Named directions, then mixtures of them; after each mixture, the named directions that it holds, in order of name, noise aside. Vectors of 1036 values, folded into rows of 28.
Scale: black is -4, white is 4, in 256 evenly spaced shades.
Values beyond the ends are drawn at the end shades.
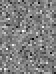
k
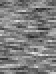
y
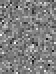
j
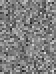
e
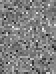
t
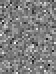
j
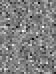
k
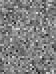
e, t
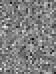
j, k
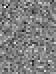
j, k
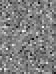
k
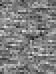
k, y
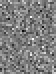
e, k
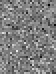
k, t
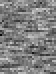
j, y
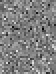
t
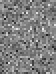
t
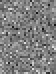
t
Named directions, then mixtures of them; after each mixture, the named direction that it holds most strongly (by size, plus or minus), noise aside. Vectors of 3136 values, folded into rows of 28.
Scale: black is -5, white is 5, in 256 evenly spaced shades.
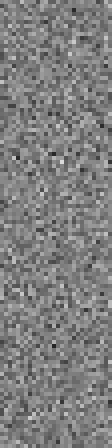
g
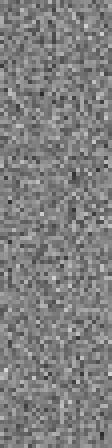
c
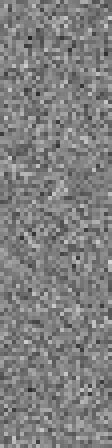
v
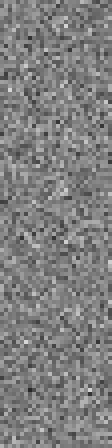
v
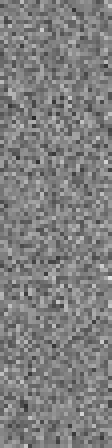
g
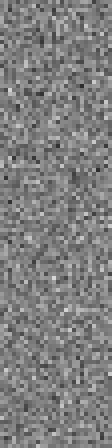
c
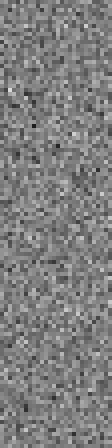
c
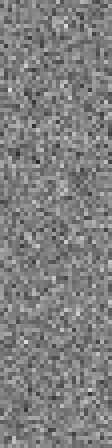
v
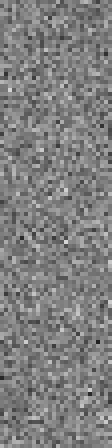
v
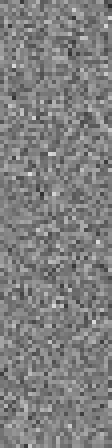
g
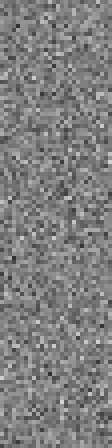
g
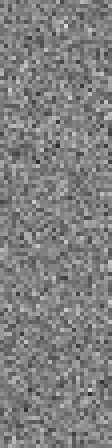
v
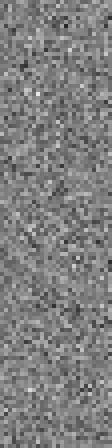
v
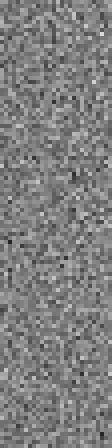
c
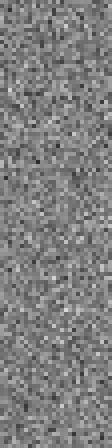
c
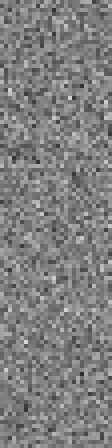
c
